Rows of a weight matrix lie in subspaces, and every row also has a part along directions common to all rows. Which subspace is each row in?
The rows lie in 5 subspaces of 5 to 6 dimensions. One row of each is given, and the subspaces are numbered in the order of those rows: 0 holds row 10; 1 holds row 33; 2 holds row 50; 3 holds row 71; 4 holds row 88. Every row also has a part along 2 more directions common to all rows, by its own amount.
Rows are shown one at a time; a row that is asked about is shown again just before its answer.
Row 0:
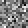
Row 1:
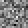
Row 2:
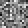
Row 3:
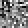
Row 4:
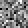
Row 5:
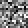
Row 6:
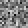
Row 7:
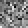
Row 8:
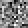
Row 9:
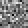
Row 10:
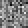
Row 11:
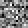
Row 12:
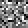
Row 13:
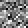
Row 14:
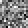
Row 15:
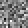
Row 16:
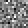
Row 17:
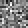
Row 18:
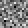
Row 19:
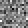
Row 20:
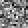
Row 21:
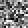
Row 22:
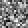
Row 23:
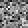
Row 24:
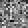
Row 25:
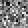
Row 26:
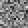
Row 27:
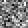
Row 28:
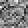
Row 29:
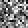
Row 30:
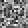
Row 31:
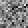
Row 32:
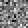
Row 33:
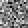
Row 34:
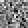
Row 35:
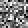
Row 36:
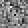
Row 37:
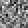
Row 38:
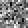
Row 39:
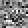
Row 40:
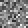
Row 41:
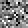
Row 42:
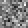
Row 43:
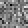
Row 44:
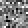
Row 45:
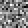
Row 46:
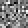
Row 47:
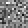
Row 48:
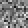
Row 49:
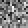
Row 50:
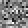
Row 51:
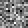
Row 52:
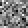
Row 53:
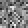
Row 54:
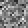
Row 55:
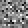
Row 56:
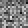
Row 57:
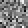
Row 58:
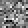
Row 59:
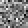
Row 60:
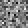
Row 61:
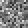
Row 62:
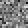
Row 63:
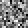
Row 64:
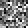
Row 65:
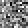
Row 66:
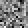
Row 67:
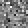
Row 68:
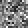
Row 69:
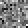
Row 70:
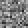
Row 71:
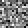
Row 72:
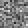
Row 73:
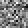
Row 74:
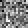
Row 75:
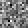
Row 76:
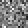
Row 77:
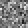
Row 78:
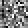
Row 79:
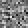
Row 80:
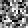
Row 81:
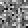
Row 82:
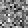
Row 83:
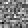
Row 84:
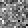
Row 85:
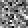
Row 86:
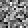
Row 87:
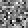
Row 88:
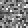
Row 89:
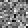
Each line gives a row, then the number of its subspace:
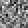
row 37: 1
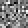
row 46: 1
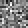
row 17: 4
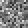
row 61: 1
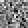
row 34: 4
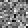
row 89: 4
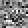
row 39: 2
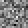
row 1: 1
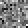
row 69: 4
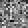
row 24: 0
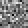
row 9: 1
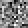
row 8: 1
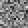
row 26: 1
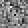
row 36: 1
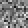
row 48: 2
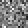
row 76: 3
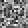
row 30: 1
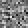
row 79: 0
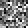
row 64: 3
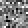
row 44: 2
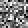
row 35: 1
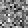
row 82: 3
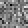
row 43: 4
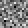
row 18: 3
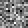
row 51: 0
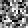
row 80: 3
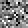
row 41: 0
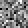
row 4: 2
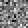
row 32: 4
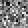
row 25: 0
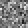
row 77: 1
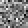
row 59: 1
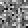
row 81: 4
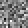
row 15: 2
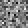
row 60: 2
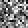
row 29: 4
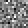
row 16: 4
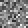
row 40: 4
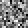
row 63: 3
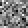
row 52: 0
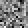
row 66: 3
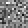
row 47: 4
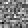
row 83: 4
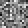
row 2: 0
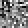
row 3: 0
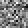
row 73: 1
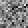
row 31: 3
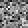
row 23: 0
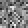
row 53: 3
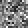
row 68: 2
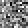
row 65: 4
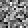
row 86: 2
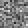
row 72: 0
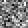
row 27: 3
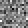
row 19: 3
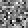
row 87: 2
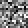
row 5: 2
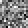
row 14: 2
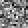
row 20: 1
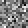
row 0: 3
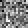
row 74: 2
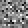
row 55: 2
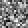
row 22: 3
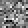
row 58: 2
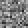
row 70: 0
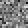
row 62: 4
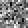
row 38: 2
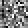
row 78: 0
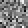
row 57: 3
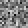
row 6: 2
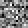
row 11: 1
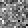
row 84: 4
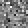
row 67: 1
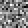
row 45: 4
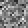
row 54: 0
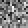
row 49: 3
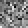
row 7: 3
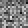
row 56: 0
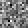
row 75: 2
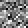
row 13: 4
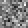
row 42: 3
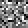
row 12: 0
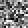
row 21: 2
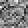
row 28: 0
